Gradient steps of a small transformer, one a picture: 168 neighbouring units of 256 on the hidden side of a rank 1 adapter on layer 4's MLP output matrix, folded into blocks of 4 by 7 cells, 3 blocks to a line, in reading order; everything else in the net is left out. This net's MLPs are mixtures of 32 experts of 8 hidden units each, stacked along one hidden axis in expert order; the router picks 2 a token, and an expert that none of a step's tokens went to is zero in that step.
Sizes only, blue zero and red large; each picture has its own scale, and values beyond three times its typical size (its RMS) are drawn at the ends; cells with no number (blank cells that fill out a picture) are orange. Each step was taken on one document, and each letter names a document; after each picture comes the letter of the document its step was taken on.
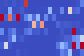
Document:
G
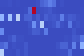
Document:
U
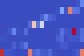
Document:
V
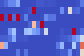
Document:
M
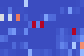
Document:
G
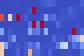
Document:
M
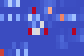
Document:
U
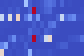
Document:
U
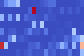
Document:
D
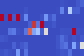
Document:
V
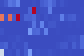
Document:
U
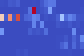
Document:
D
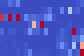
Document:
V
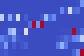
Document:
G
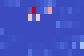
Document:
D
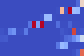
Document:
G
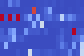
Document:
M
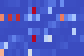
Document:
U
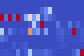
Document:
V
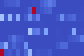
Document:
U
